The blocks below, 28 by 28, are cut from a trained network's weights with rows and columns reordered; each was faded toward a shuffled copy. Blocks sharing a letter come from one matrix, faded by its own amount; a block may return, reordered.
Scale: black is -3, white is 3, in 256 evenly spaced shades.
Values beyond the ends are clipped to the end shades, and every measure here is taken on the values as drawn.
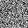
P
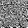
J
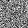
P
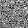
J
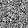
P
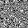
J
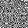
J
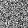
P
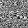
J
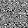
J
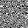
J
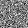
P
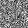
P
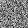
P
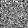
J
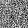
P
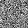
P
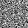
P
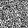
P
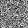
P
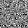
J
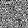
J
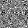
J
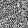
P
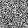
P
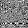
J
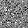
J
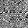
J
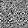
J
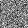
P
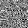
J
